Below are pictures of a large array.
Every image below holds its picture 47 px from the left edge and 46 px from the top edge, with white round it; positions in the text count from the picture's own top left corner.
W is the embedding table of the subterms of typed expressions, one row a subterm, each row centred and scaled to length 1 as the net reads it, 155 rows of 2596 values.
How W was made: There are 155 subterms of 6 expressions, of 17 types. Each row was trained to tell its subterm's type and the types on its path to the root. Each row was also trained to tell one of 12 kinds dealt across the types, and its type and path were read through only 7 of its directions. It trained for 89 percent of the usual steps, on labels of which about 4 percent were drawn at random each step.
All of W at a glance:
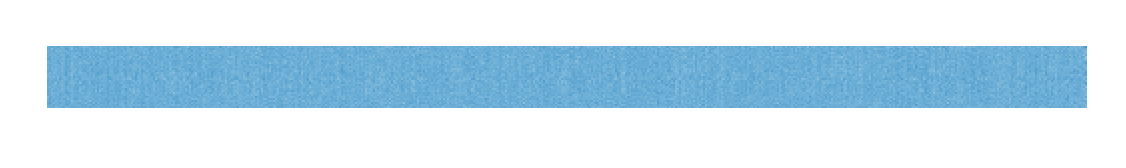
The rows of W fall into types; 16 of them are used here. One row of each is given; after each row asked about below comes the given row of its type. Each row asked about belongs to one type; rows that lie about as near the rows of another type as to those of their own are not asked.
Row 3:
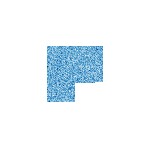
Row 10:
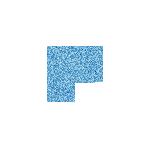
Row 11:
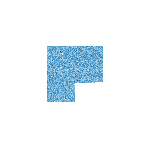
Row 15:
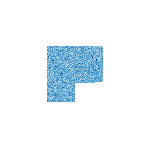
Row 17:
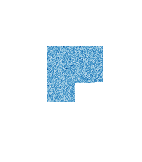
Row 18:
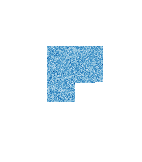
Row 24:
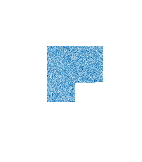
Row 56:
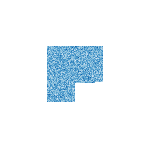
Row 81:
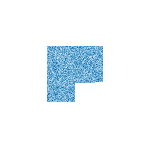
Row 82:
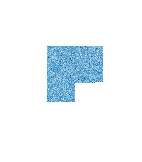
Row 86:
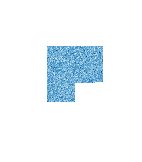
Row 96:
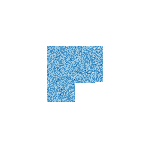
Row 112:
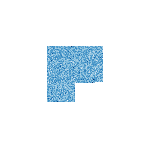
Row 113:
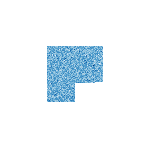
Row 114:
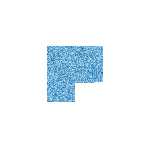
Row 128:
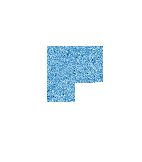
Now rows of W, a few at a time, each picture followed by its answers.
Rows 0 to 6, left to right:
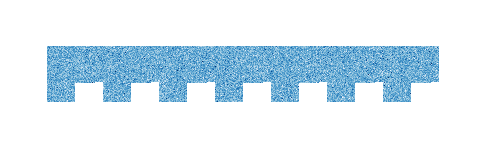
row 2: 114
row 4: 56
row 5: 24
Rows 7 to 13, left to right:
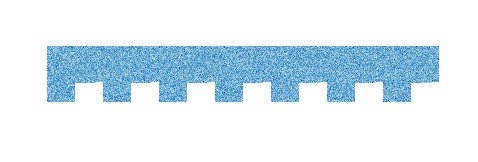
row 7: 3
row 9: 113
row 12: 81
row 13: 113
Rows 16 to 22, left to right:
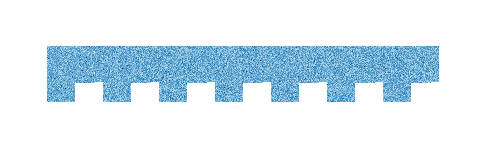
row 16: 11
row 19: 128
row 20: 112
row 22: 3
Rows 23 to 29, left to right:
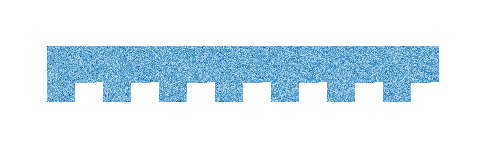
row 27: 17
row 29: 17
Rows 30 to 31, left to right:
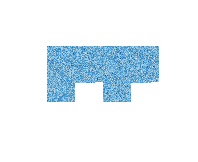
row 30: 82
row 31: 112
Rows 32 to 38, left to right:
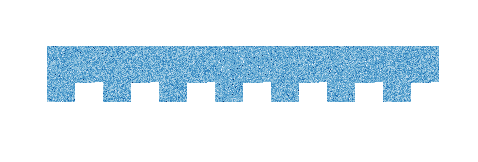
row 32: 10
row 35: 3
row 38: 10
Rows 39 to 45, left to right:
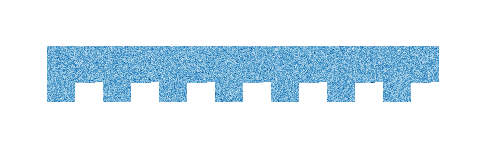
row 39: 56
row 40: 3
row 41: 56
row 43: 56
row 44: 96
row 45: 17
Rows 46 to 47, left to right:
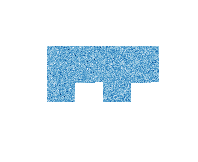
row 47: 15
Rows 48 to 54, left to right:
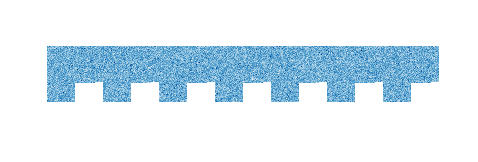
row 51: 113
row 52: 10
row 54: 112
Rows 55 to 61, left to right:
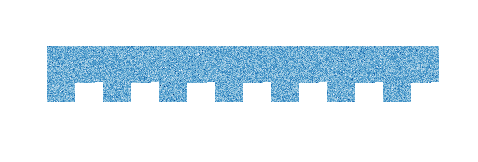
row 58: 15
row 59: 15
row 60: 15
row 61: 112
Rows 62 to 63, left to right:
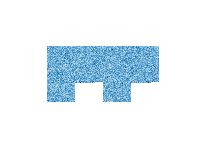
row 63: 82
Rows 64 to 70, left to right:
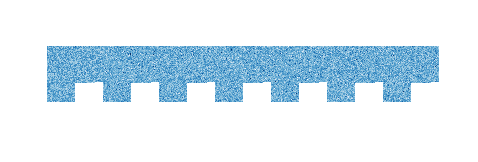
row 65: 81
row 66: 15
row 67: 113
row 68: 114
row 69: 24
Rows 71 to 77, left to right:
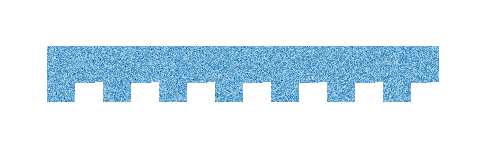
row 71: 56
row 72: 18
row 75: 113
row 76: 3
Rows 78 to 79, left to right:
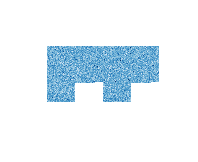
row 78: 17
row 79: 18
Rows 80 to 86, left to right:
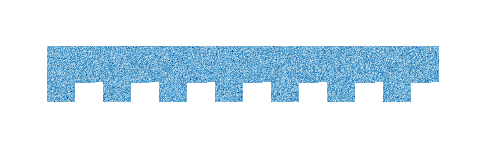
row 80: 81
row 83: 81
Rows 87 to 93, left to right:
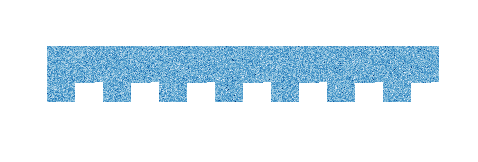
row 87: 18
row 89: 82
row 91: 96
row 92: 15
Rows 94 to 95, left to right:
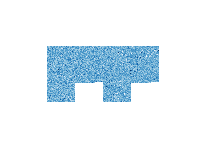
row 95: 128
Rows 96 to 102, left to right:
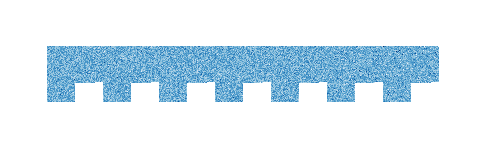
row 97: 96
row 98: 82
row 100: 56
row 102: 113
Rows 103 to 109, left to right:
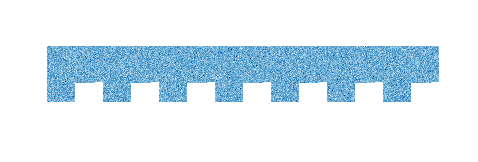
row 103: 3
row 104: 96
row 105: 82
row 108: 112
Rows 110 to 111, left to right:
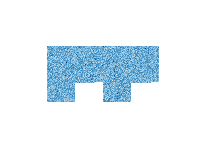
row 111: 96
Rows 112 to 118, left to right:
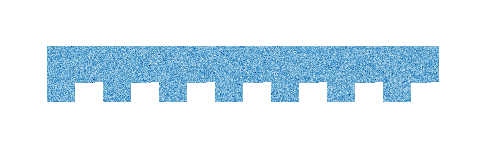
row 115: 24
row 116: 82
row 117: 113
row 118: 17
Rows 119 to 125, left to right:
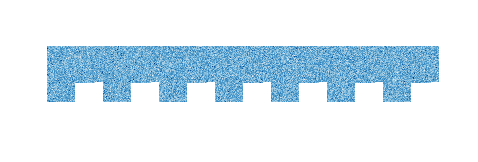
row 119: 96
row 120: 11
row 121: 112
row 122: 96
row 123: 17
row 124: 17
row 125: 81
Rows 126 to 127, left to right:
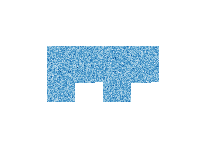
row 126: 96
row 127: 56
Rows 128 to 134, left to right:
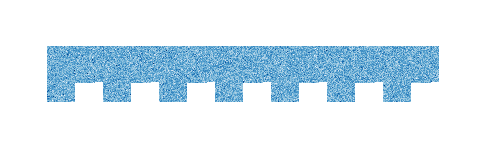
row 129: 112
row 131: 86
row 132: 128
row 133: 15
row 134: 56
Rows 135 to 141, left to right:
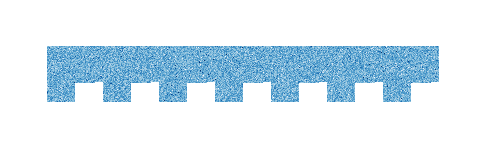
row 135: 10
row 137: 112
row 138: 82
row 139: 17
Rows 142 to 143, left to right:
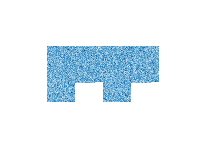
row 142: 24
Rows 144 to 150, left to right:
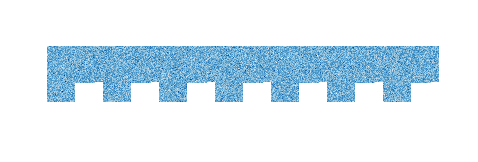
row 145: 11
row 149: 113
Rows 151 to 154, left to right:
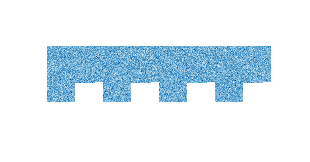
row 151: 10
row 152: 86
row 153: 24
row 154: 3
